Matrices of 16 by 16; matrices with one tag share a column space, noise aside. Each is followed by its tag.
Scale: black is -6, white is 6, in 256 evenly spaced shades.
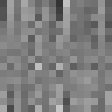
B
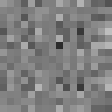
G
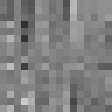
B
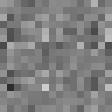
G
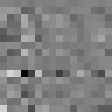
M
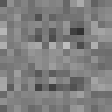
G
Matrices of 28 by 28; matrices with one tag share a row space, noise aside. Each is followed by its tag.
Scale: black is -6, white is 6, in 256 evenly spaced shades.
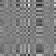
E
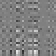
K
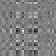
K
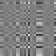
E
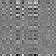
K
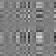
E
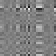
E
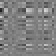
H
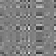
E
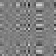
E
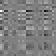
H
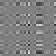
E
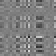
E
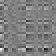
H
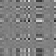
E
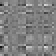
H
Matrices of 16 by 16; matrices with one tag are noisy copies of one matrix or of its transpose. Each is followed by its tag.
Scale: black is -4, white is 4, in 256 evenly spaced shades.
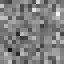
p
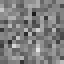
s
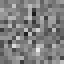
s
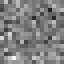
p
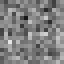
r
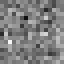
r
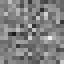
s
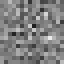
s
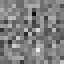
s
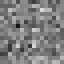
r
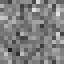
p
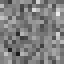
p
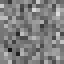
p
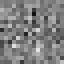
s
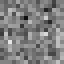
r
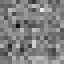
r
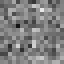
r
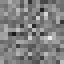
s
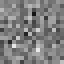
s
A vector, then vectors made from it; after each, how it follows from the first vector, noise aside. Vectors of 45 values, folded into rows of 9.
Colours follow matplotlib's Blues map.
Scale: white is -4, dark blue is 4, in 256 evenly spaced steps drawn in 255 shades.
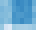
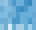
partly zeroed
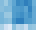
copied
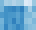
reversed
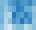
copied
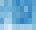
copied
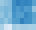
copied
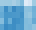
reversed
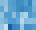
sign-scrambled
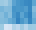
copied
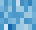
sign-scrambled
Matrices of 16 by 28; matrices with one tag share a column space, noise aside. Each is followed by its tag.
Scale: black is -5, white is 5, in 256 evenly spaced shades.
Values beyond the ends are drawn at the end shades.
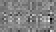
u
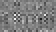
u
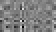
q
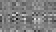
u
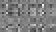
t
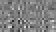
q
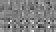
q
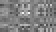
t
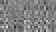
q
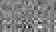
q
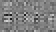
u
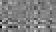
q
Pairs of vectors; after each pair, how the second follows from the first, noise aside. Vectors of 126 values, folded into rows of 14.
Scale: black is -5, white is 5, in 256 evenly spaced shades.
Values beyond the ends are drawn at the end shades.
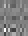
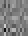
negated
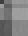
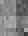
reversed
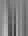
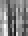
scaled up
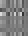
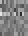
sign-scrambled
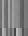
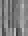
negated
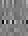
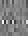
negated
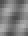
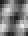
scaled up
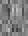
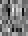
scaled up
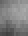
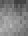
reversed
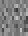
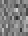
negated
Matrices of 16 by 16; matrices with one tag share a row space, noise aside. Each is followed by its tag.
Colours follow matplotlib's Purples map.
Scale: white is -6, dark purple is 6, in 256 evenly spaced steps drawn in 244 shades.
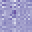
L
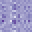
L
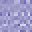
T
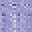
L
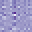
L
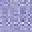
T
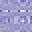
T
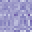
T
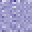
L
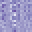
L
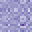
T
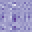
L
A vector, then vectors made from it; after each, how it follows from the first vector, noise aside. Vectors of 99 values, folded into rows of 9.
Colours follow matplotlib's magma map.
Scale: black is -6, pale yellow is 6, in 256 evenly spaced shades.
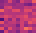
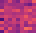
copied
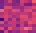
copied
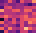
scaled up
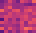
copied
